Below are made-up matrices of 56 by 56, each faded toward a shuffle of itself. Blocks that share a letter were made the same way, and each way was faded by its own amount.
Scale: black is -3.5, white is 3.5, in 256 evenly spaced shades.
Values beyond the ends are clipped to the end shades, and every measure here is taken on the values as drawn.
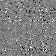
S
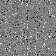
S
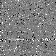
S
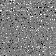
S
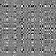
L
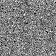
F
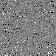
S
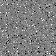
S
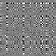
L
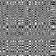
L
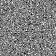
F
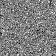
F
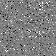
S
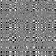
L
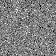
F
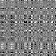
L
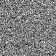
F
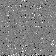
S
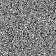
F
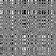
L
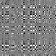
L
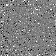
S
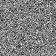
F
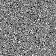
F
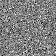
F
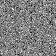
F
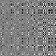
L
